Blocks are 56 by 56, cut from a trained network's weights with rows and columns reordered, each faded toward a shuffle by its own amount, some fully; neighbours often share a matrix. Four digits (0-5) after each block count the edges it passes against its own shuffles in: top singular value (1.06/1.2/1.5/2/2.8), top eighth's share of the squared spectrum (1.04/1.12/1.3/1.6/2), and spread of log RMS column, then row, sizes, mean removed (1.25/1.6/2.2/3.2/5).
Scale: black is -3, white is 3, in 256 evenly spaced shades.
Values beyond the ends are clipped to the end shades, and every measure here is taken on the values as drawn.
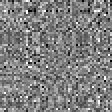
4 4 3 2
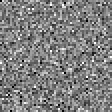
0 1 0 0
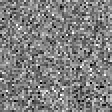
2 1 0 0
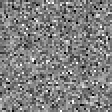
0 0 0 0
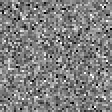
1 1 0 0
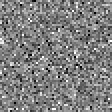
0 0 0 0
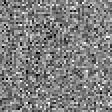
2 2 1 0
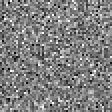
2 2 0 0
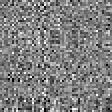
4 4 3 3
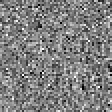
2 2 1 0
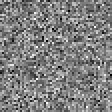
3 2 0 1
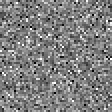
1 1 0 0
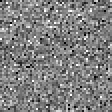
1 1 0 0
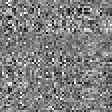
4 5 2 3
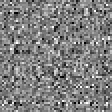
3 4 2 2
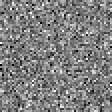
2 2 0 0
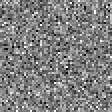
2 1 0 0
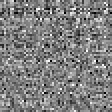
4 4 1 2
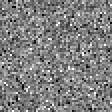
0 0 0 0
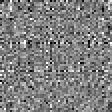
4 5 2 3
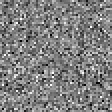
3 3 0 1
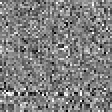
3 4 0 2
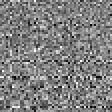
4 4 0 3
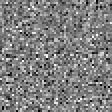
3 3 1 1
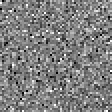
0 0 0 0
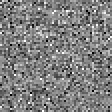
2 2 0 0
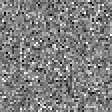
1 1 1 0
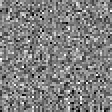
3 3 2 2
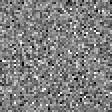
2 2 1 1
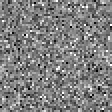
0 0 0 0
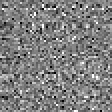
4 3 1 2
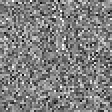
3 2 0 0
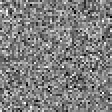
2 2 0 0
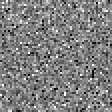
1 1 0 0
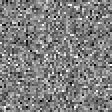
3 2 0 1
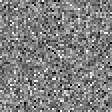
1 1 0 0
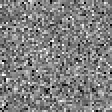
2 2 1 0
